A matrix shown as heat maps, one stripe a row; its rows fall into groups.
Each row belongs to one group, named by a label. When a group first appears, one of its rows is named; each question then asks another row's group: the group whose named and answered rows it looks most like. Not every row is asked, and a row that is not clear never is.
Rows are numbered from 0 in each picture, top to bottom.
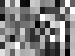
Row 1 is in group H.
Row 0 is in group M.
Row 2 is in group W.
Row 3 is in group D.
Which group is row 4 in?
H
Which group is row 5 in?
D
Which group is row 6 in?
H
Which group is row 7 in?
H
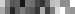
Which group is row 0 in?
D
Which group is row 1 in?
D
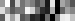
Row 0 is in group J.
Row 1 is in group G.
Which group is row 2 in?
H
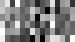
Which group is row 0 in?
J
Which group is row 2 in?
W
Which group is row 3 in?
J
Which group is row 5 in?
D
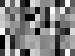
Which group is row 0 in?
M
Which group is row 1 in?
D
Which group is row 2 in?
D
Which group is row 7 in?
M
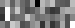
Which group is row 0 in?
W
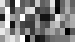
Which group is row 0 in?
J
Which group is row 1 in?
G
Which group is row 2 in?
H
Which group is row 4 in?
J
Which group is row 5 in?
H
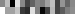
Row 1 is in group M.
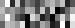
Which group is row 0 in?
J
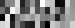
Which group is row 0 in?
W
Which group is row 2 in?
G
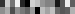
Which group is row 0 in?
M
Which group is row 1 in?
W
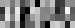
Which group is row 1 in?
M
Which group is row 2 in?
M
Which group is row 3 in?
D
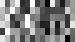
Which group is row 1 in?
M
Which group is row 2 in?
G
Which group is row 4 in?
M
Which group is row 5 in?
J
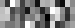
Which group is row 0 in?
W
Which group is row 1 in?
D
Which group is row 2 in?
D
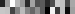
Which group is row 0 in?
H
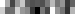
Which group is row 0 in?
J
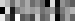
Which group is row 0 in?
J
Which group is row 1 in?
G
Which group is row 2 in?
J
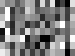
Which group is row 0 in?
W
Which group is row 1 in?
G
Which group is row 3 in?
D
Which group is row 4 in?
G
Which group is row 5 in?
H
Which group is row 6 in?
D
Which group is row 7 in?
J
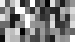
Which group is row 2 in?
G
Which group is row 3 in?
G
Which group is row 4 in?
M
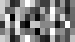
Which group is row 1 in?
J
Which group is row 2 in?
J
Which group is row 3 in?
M
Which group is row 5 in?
G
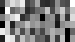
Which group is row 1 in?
H
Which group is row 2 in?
H
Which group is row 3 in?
G
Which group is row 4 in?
J
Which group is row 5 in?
H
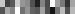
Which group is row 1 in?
H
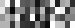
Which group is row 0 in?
J
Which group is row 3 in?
D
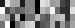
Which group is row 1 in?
W
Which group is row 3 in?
G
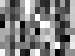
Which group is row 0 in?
G
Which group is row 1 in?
G
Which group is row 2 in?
G
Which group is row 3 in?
W
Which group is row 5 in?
W
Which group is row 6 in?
D
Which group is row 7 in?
M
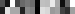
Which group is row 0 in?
W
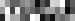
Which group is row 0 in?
D
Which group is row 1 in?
J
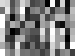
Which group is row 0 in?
J
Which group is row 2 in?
D
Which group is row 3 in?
W
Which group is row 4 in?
D
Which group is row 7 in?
J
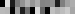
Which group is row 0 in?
G
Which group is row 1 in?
D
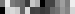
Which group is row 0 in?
H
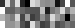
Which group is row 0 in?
M
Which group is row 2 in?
J
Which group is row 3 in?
M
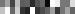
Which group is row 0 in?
D
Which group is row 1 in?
M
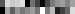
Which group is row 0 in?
H
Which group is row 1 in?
W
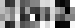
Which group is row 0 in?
W
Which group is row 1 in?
J
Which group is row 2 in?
M
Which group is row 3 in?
W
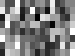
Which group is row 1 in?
M
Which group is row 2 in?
W
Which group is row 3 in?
H
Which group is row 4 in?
D
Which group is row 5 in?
J
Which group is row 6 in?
H
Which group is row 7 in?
H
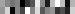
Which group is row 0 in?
D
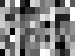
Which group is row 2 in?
W
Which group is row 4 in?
J
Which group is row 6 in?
W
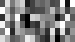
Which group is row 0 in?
H
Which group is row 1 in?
J
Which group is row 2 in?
M
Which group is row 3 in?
D
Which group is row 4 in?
J
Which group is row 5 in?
G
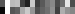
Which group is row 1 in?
G
